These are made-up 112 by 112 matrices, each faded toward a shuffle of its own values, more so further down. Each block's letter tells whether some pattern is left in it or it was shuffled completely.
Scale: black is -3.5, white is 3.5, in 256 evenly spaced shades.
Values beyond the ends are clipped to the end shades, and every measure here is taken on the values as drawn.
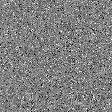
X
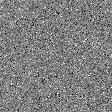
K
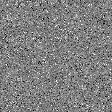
X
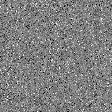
X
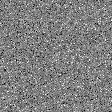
K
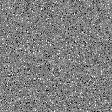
X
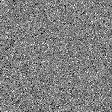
X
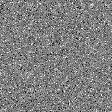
X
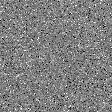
K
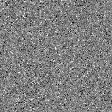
X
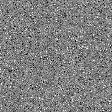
X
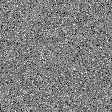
K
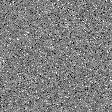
K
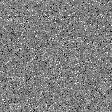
X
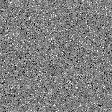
X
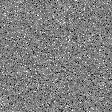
K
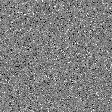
X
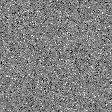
K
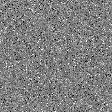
X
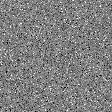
K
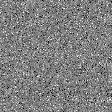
X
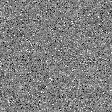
X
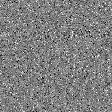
X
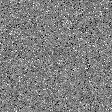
K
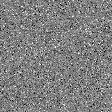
X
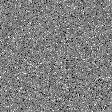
X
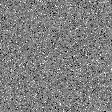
K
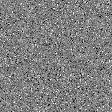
X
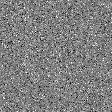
X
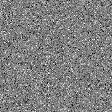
X
